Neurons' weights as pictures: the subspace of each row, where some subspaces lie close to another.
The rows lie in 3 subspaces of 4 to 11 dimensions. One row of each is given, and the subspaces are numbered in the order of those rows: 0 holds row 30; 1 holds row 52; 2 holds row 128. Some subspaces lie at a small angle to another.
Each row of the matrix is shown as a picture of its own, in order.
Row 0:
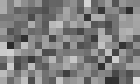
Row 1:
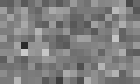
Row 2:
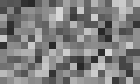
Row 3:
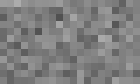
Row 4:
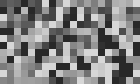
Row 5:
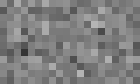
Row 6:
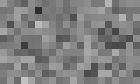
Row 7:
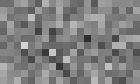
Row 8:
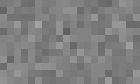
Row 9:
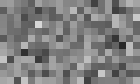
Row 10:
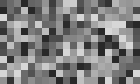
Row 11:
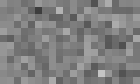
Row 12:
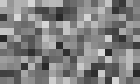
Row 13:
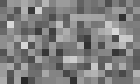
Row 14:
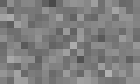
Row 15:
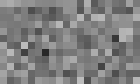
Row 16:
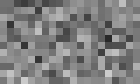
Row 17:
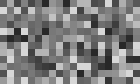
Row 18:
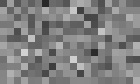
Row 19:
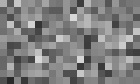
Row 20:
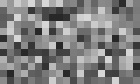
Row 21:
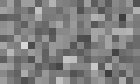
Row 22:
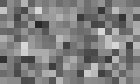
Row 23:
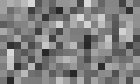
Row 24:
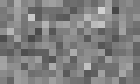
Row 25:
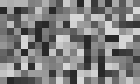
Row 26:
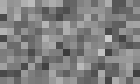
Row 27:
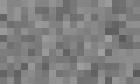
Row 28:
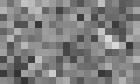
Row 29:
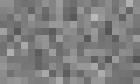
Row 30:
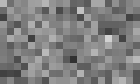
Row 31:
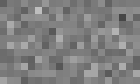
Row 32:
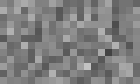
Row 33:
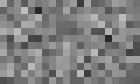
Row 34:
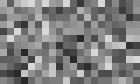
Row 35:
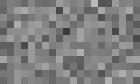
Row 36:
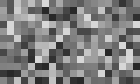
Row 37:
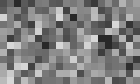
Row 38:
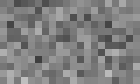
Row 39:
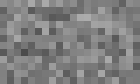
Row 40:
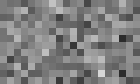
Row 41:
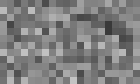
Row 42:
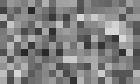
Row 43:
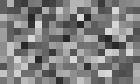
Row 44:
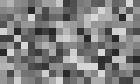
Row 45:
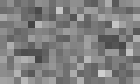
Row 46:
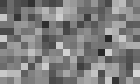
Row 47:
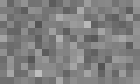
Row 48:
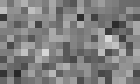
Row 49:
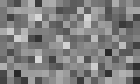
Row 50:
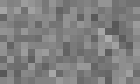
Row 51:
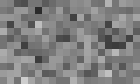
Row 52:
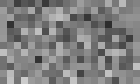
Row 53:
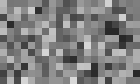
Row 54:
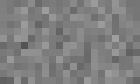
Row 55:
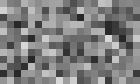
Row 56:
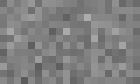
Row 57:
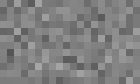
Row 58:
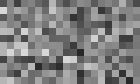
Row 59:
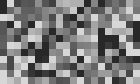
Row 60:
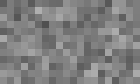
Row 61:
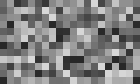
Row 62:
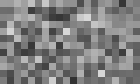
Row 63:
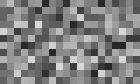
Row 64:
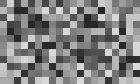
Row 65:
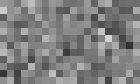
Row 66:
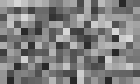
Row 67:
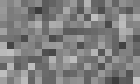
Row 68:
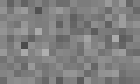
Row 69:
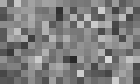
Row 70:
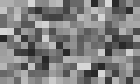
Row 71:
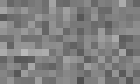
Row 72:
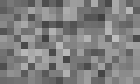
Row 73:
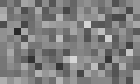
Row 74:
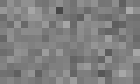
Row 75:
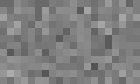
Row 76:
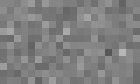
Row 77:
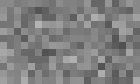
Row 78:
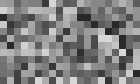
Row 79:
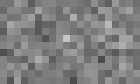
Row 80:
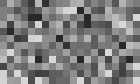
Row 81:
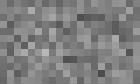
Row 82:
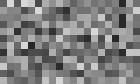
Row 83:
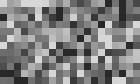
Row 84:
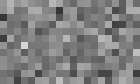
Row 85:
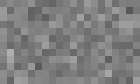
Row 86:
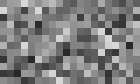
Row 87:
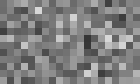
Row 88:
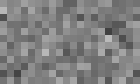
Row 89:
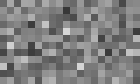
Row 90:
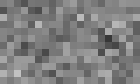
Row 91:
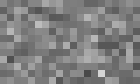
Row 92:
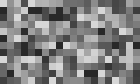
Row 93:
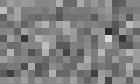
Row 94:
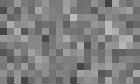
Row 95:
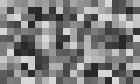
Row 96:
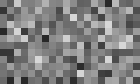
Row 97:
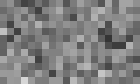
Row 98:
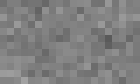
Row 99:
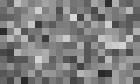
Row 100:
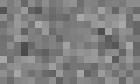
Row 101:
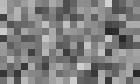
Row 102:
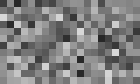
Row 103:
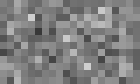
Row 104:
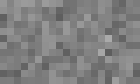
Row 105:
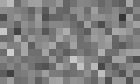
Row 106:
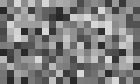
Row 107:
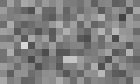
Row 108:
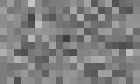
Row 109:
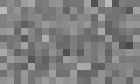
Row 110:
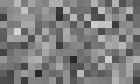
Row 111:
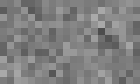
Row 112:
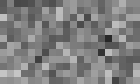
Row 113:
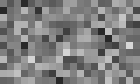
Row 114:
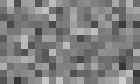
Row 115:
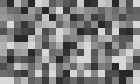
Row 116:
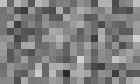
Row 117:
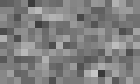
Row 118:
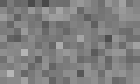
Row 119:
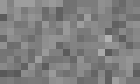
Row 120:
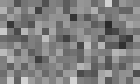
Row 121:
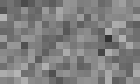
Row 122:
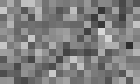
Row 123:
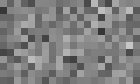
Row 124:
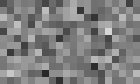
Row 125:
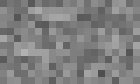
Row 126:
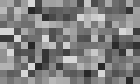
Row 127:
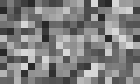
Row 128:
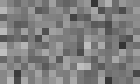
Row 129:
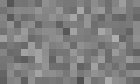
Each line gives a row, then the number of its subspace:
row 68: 2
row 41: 1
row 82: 2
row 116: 2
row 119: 1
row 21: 2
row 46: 1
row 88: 1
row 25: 2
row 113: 1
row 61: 2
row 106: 1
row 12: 1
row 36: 2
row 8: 2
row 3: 2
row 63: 0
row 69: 1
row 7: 0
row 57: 2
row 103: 0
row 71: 2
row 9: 2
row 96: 1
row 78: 2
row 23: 2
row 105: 0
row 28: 0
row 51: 1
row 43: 0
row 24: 0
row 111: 0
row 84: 2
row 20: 1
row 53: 1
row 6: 1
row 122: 0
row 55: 0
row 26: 1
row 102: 2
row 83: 0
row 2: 0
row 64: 2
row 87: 2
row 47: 2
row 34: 0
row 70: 0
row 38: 1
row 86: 1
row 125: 1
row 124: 0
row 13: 1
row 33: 2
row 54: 2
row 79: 0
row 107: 1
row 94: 1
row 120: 1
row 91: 2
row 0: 2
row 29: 0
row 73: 2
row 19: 2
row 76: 2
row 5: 0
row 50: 0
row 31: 2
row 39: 1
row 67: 2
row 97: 0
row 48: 1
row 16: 1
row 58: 2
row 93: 2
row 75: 0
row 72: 0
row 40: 2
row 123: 0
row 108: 0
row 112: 1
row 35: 2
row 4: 0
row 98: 0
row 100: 1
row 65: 0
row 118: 0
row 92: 0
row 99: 1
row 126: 2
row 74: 2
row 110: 2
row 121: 1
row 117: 0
